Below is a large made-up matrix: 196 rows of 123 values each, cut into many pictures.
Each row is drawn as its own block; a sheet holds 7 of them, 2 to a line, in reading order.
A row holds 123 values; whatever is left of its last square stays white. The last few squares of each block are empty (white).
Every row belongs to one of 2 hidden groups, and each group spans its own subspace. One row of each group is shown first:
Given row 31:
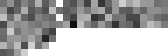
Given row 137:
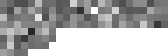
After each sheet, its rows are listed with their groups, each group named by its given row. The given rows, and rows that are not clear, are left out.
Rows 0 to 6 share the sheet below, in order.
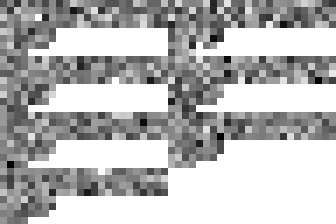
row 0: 137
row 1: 31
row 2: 31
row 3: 31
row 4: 31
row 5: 137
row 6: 137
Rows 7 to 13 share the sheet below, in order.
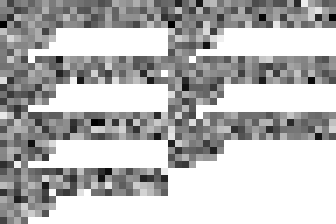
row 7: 31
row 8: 31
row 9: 31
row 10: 137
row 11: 137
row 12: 31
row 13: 137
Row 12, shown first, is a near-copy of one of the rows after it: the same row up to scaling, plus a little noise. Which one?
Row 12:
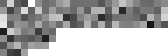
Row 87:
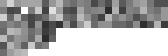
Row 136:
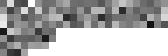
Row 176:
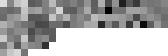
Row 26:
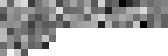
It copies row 136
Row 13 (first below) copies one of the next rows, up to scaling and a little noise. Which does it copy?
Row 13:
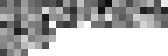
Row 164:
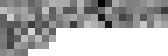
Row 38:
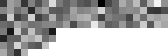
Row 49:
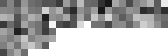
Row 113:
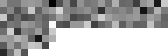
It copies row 49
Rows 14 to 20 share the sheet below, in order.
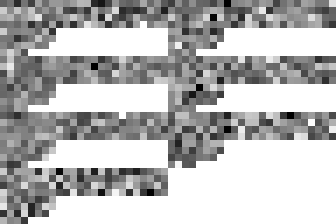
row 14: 137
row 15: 137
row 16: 137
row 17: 137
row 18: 31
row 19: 31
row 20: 31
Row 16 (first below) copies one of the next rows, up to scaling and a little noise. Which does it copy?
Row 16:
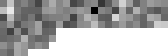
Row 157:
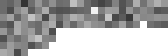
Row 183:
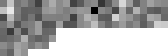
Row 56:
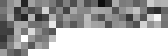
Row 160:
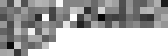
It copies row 183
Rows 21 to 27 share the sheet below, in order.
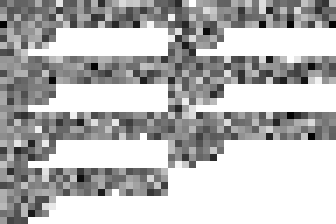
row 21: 31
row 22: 137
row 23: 137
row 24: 31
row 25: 137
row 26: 31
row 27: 31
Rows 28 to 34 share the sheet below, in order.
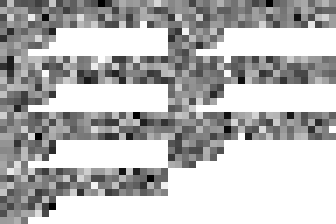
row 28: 137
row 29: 137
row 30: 137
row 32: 31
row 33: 31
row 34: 31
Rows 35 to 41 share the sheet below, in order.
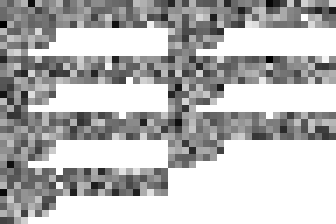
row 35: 31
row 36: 137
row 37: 31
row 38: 137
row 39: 31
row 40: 137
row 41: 31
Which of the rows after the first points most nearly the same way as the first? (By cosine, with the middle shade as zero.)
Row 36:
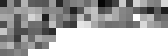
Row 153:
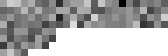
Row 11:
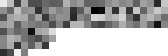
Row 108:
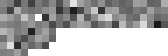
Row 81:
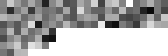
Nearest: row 108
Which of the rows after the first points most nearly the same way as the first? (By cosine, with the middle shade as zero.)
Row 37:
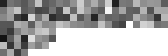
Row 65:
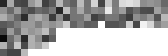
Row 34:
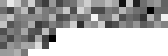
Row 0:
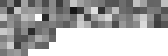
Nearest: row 65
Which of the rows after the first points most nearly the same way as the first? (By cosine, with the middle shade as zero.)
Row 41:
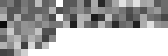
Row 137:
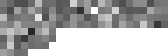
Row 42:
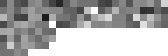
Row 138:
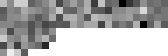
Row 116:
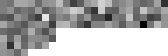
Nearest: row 42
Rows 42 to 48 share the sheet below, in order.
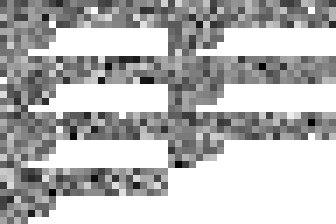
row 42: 137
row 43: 31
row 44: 31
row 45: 137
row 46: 31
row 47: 31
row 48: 137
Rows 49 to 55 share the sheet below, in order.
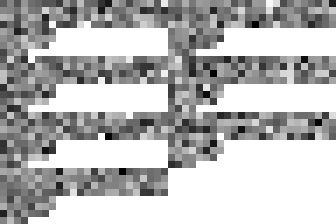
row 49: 137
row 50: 137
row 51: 31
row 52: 137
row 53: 31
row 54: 137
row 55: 31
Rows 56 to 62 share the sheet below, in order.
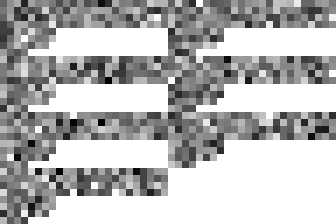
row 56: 137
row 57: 31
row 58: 137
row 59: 31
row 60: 137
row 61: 137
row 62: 31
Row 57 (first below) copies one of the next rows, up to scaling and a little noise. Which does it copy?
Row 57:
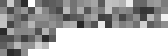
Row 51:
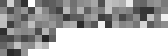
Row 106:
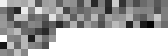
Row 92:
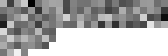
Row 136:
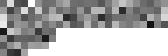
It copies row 51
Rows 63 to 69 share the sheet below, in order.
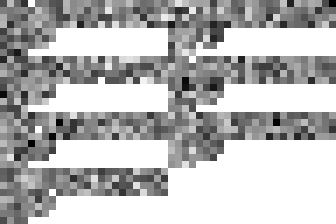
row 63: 31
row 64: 31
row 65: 31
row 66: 137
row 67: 137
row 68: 31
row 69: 137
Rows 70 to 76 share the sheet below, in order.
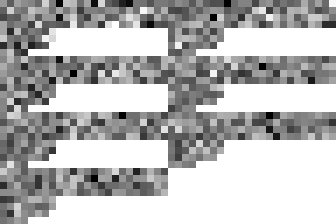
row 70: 31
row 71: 137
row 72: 137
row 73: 137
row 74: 31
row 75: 137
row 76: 137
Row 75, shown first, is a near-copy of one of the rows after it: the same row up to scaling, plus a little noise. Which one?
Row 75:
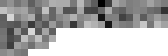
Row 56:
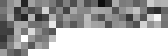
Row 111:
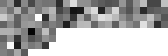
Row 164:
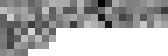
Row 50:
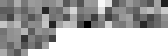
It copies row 164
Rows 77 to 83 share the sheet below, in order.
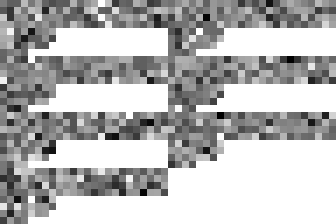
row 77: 137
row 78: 137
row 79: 31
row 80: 31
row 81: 31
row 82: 137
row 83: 137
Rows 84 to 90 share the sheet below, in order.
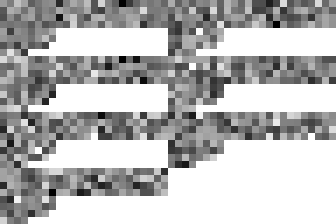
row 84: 31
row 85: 137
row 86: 31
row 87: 31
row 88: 137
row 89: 31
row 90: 137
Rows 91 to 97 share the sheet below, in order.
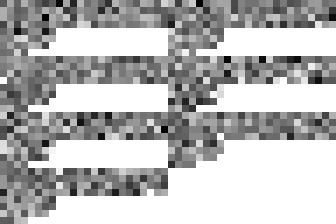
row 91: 137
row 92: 31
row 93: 31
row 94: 31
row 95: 31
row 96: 137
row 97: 31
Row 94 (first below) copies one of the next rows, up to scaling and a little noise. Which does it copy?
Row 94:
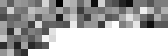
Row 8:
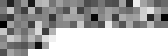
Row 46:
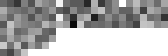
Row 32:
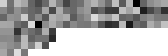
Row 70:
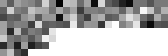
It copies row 70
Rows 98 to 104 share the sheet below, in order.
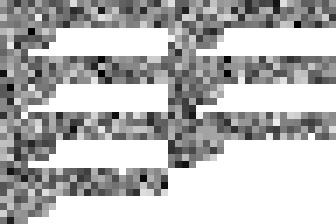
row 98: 137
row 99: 31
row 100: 137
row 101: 31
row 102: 137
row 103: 31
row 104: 31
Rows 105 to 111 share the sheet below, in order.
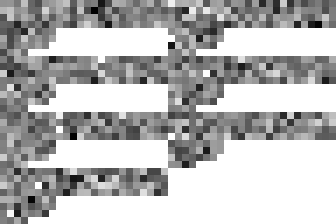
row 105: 137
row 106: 31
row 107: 137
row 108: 137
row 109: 31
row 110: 31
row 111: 137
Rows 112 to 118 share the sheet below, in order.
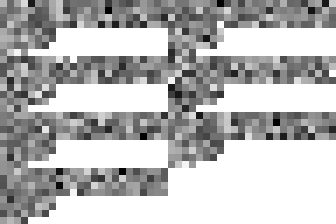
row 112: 31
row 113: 137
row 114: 137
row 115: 31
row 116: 137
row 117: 31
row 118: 31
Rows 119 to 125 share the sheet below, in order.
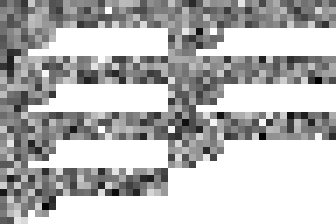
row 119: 31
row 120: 137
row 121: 137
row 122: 31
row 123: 137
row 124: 137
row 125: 31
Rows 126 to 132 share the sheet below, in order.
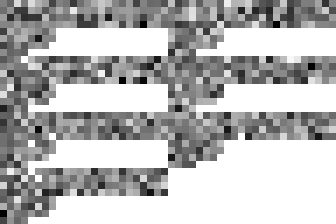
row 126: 137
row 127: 137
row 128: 137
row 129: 31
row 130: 137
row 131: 31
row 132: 31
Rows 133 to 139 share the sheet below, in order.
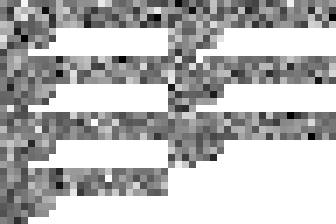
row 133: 137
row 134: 31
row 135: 31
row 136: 31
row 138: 31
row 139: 31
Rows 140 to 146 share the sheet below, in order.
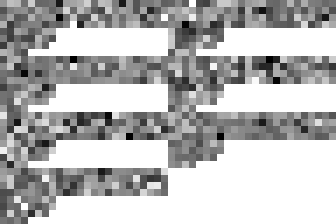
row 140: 31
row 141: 137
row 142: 137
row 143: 137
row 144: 31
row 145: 137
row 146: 137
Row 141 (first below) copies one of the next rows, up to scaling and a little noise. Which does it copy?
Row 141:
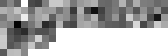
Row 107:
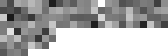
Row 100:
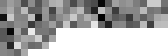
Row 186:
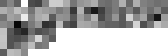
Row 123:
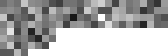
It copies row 186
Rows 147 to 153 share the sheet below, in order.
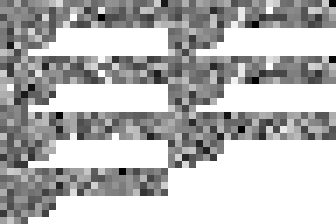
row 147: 137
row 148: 137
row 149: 137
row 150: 137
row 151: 31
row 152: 137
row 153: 31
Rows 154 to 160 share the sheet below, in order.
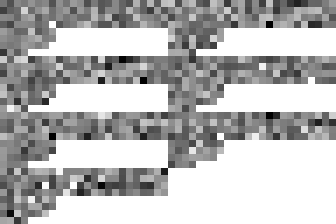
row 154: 137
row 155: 31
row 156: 31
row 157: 137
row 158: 137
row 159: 137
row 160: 137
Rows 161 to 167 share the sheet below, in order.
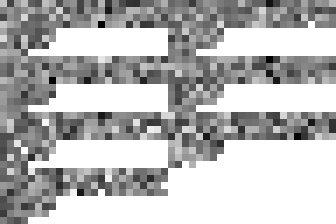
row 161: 31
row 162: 137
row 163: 137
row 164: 137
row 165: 137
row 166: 31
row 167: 31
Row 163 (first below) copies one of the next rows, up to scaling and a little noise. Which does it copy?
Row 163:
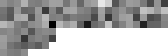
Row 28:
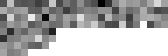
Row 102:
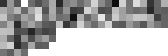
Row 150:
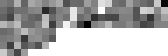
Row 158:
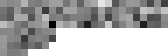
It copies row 158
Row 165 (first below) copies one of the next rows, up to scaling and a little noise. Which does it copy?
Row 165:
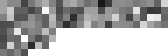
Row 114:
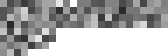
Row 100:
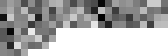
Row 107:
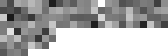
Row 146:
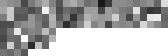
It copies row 146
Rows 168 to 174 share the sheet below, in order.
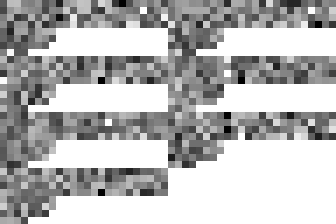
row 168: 31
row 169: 31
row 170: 31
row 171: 31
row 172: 31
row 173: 31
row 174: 31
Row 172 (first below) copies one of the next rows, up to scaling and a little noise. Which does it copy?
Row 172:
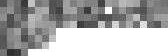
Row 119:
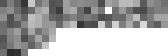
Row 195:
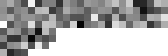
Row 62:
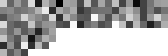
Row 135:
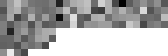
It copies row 119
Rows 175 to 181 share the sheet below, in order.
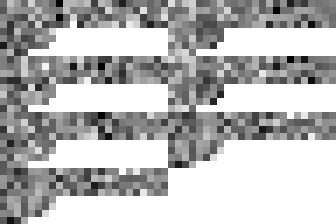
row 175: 31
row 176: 31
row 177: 137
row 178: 31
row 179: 137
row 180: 31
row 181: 31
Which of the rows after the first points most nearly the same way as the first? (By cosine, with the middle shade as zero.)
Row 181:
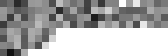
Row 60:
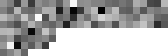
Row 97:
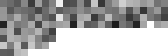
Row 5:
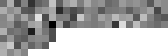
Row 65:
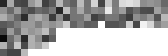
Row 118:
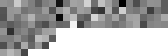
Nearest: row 65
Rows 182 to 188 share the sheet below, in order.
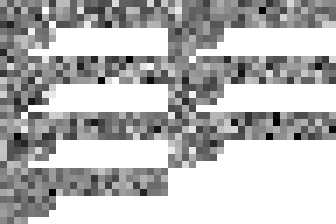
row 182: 137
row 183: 137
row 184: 31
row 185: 137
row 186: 137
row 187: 31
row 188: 137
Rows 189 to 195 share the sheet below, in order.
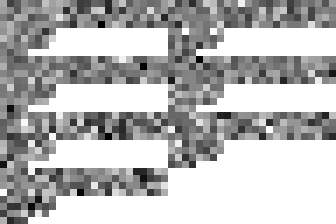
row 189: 31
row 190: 137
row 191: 31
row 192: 31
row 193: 137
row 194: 137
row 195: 31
